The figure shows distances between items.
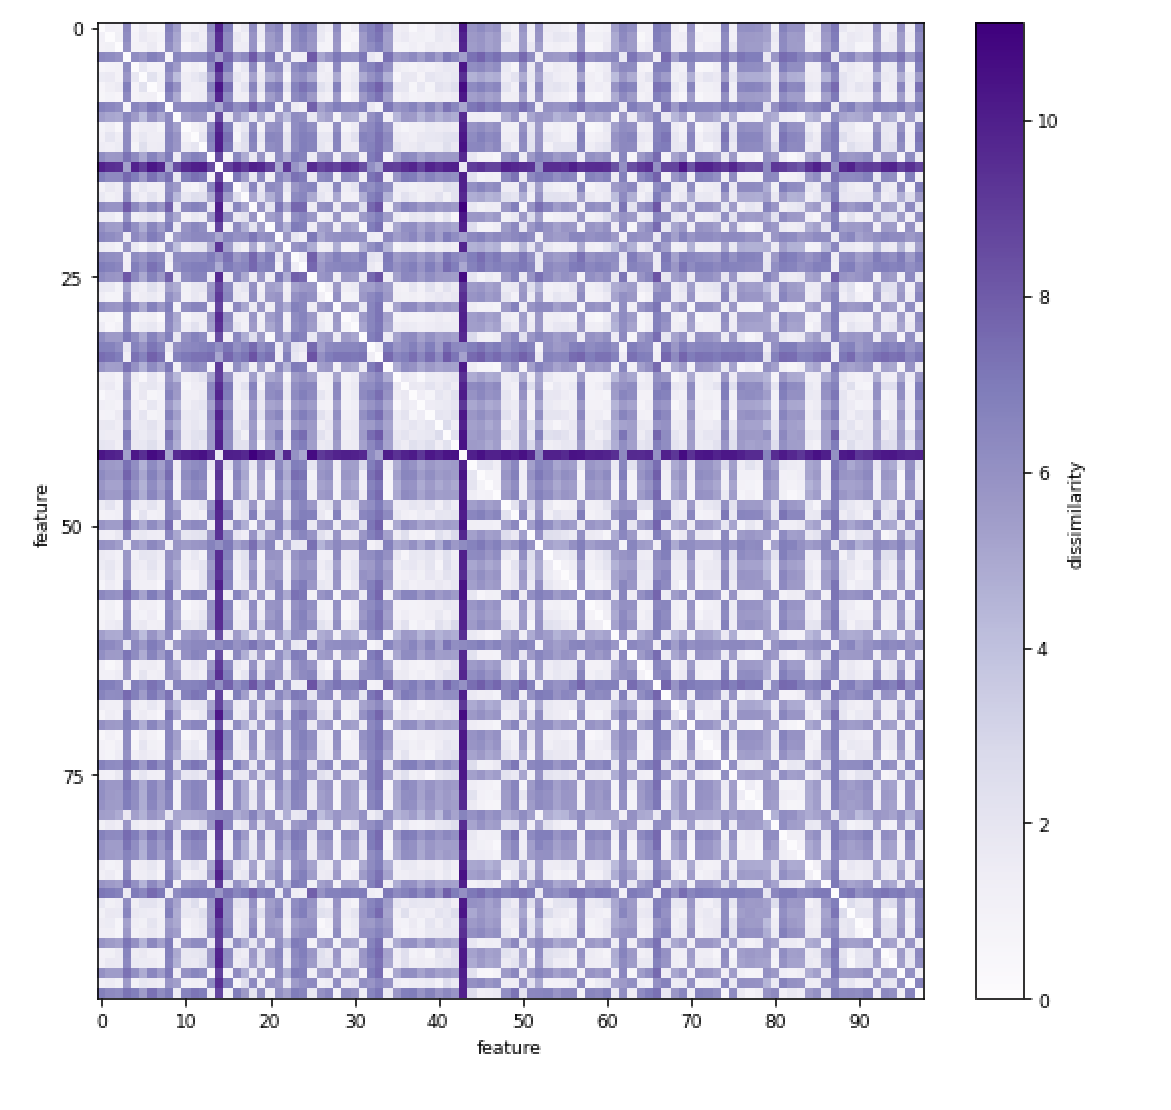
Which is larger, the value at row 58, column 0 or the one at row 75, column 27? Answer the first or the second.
the second
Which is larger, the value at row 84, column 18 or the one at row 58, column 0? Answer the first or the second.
the first
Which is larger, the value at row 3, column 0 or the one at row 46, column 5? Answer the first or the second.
the first
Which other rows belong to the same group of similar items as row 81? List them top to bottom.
9, 13, 15, 18, 20, 25, 28, 31, 34, 44, 45, 46, 47, 50, 57, 61, 63, 67, 70, 74, 76, 77, 78, 82, 83, 86, 92, 95, 97
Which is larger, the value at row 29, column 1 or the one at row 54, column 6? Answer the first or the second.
the second
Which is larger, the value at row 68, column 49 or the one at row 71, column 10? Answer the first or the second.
the first
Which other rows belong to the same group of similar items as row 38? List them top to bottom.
0, 1, 2, 4, 5, 6, 7, 10, 11, 12, 16, 17, 19, 22, 26, 27, 29, 30, 35, 36, 37, 39, 40, 41, 42, 48, 49, 51, 53, 54, 55, 56, 58, 59, 60, 64, 65, 68, 69, 71, 72, 73, 75, 80, 84, 85, 88, 89, 90, 91, 93, 94, 96
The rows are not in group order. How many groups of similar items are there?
4
